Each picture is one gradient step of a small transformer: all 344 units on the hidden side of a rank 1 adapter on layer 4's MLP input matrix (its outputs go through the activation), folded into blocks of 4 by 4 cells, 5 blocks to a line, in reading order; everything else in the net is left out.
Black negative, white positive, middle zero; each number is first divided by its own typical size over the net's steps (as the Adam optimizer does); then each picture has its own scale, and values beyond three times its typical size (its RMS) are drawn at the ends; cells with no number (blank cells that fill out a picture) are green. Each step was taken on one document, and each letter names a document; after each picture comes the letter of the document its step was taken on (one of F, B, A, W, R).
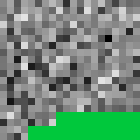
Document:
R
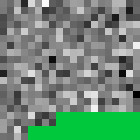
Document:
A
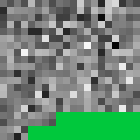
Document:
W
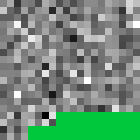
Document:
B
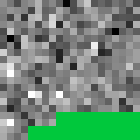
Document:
R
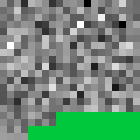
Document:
A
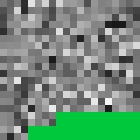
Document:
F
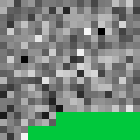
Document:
B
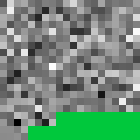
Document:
R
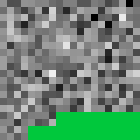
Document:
F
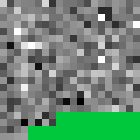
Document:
A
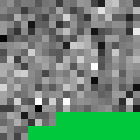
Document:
R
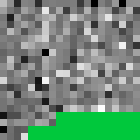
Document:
B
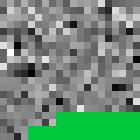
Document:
R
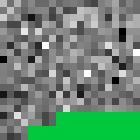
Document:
B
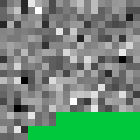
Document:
F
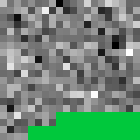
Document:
A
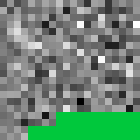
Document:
F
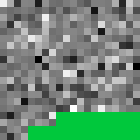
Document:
B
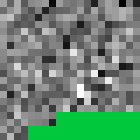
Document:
F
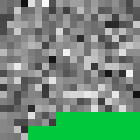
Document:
F
